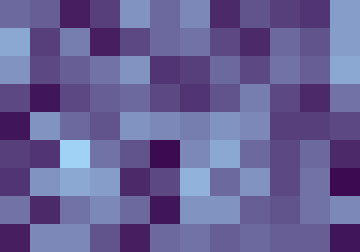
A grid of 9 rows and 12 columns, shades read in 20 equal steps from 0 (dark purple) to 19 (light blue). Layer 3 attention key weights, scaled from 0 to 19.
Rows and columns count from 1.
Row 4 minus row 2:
-9 -4 -5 6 3 -3 -6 1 8 -3 -4 -4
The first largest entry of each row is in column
12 1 12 9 2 3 7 7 2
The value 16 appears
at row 7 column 7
